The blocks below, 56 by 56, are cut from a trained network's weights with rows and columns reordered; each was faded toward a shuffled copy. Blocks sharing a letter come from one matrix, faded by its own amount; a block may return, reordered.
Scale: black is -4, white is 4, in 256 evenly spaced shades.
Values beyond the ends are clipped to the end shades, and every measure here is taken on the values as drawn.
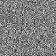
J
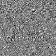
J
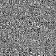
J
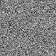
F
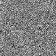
F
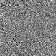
J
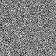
F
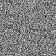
F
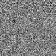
F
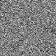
F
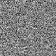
F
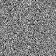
F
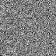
F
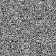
F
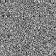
F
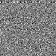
J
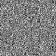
J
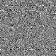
J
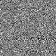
J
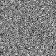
F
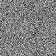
F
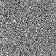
J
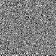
J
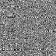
J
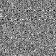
J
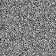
F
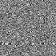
J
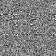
J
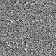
J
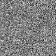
J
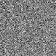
F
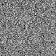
F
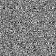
J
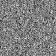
F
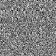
J
